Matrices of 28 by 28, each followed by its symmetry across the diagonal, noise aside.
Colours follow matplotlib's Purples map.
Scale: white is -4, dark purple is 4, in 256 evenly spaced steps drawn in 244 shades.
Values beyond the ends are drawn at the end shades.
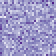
neither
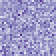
neither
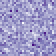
symmetric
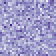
neither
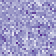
antisymmetric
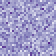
neither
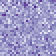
neither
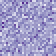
symmetric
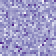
antisymmetric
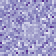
symmetric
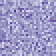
antisymmetric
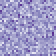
antisymmetric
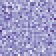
antisymmetric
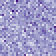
antisymmetric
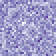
symmetric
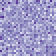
symmetric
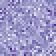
symmetric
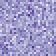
neither
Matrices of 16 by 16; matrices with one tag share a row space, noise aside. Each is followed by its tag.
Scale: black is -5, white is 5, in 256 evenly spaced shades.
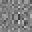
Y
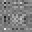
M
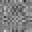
M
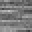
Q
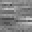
Q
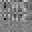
M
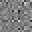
Y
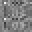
M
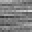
Q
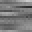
Q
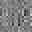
Y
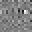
Y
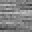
Q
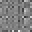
Y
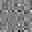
Y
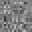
M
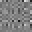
Y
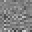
M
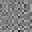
Y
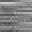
Q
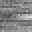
Q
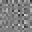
Y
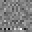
M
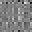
Y
